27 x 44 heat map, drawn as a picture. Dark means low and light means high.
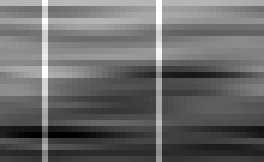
Average level on the scale: 40%. Slope: up to the top. Odd lines: columns 8 and 27.
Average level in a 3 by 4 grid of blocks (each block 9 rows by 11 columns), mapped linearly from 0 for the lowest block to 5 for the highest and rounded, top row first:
5554
4222
0010
